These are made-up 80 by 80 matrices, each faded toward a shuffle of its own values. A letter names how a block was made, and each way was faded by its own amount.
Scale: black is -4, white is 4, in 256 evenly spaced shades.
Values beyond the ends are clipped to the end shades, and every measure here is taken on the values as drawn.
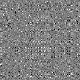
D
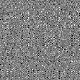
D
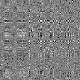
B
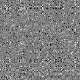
D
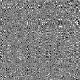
D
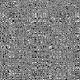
D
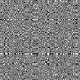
B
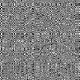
B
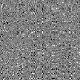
D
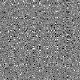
D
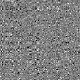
D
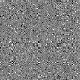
D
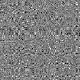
D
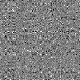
D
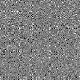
D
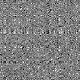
D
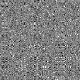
D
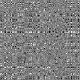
B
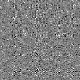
D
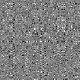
D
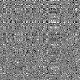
B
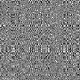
B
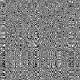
B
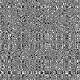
B
